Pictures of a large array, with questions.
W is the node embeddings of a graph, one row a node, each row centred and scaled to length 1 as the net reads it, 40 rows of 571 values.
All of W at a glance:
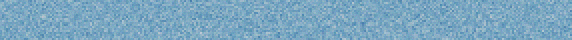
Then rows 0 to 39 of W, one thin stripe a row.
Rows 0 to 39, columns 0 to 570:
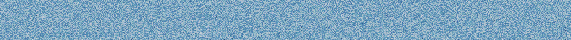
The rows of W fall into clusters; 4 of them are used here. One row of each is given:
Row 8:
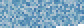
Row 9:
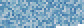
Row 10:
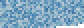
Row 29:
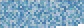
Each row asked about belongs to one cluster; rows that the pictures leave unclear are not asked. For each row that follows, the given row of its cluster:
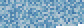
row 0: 10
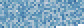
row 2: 29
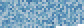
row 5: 9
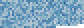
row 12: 9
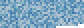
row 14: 10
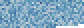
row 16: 10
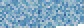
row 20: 8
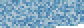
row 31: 8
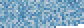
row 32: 29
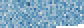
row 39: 8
